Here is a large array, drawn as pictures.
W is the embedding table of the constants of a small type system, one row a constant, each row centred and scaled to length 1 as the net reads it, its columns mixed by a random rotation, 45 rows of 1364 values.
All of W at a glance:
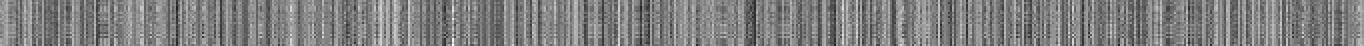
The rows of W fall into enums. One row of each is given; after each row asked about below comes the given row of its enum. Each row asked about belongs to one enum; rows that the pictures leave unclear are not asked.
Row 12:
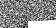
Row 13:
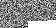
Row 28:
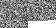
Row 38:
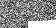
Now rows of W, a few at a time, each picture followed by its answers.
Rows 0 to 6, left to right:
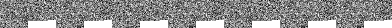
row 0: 28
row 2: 13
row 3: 38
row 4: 28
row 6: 38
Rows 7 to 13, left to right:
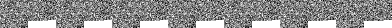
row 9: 38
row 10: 12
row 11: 38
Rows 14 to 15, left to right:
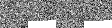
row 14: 38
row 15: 28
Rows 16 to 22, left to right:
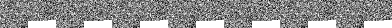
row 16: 38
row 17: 13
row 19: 12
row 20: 28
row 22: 12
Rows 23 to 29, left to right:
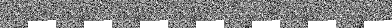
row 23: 13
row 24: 28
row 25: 28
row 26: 28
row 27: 38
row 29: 12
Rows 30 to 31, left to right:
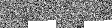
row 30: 28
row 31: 38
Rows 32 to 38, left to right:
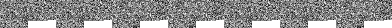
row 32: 28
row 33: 28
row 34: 38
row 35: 38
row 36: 28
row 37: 28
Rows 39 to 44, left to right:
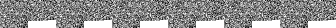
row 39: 12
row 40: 12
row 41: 38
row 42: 38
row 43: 38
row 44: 12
